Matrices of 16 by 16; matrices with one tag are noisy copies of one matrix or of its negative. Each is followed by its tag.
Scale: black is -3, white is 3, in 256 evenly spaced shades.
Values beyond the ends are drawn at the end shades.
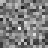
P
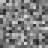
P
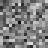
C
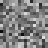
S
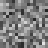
S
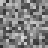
P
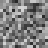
C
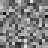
S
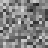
C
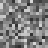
S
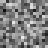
P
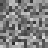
S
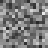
P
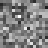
C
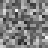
P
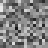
S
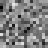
S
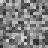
P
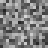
P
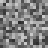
P
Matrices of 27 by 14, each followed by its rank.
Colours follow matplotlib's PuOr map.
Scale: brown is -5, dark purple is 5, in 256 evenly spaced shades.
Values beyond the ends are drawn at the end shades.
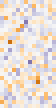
full rank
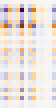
one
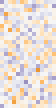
full rank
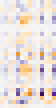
two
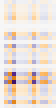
one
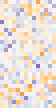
full rank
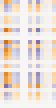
one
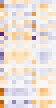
two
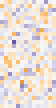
full rank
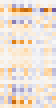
two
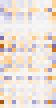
two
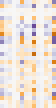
two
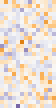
full rank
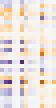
two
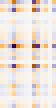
one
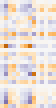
two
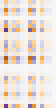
one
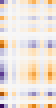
one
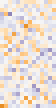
full rank
